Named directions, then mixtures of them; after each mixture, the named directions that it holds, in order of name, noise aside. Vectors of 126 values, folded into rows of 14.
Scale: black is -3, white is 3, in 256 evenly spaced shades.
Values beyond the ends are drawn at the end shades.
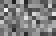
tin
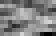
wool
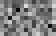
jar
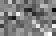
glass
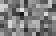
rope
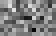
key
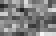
rope, wool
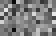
jar, tin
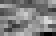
wool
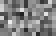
rope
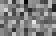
glass, rope, tin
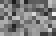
jar, tin, wool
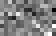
glass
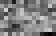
tin, wool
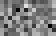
jar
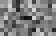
jar, key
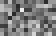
glass, jar, rope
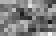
key, wool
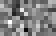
jar, rope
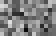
jar, rope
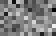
glass, tin, wool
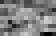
wool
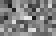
key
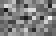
key, tin, wool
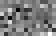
glass, jar, wool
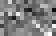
glass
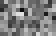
rope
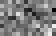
glass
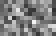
glass, jar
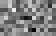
key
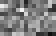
rope, wool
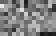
rope, tin, wool
